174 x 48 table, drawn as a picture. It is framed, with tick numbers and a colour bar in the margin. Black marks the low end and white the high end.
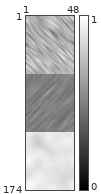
The table splits into 3 rows of 1 panel. Panel 1,1: high, slanting down to the right. Panel 2,1: middling, slanting up to the right, faint in contrast. Panel 3,1: very high, smooth, faint in contrast.
